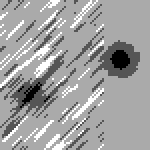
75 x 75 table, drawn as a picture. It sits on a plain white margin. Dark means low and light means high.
There is no overall slope. No row or column stands out. Two dips sink into the field. The ninth with the lowest average is the middle right. A vertical seam about 70% of the way across splits the table, and the right part is calmer. The bottom right is the calmest part.
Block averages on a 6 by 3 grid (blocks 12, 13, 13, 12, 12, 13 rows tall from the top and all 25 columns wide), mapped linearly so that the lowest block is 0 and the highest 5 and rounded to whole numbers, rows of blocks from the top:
4 4 4 | 4 4 3 | 5 3 0 | 1 4 4 | 2 4 4 | 4 4 4
